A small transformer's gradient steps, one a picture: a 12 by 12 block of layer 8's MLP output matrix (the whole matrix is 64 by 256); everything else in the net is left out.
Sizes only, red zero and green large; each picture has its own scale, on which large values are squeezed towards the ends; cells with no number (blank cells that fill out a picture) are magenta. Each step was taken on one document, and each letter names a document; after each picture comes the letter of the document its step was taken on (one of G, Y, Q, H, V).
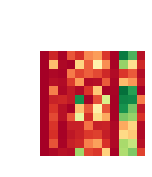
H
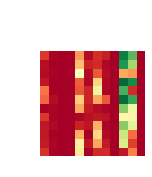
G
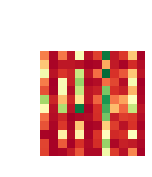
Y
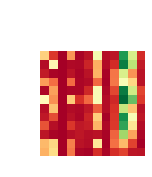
G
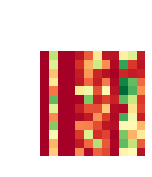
G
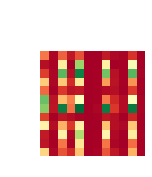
Y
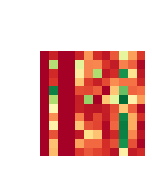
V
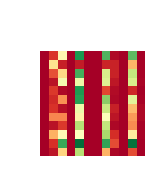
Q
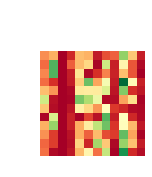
V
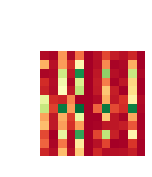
Y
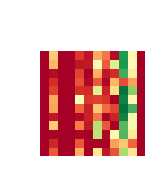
V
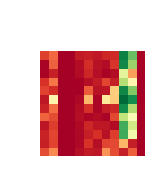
G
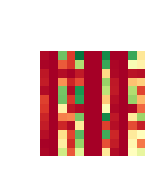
Q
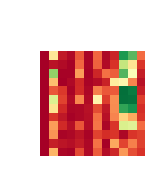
H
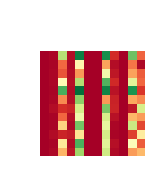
Q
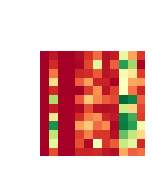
G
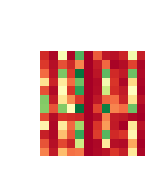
Y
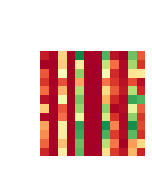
Q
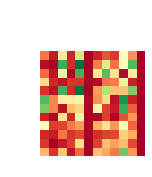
Y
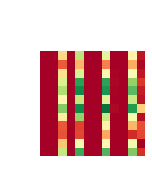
Q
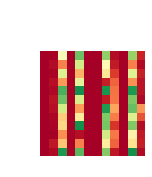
Q
